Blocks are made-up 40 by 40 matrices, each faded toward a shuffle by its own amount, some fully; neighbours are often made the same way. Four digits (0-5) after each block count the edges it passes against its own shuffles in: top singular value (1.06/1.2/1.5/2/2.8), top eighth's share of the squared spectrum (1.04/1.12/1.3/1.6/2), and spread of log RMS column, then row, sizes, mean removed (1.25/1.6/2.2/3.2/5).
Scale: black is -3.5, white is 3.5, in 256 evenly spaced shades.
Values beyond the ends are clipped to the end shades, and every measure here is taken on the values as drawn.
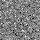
0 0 0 0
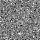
0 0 0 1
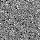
0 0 0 0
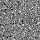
0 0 0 0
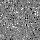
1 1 0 0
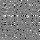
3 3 1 2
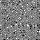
2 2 0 0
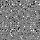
3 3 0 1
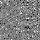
2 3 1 0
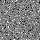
0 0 0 0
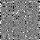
4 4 2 2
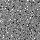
1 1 0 0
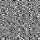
3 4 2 2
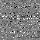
2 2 0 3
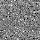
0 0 0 1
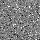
0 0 0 0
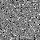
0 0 0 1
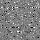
2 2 0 1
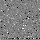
2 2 0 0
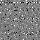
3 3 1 2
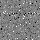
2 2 0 0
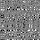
3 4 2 3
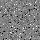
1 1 0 0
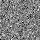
1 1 0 0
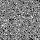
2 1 0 0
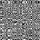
4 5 3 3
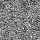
1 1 0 0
